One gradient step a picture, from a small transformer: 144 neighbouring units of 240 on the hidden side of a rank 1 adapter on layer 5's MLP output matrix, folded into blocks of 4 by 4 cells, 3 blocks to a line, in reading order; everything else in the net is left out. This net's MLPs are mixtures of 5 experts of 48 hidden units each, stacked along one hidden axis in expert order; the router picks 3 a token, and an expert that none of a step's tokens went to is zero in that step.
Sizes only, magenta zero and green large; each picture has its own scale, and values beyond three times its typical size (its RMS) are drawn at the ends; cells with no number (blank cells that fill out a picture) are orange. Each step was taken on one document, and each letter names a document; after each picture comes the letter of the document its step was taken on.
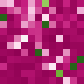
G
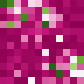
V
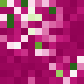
G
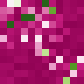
V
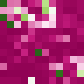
V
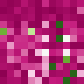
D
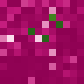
D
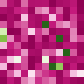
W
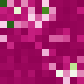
V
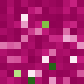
W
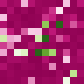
D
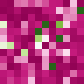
W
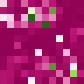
G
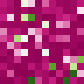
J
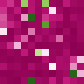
J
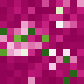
D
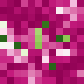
W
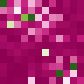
V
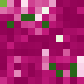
V
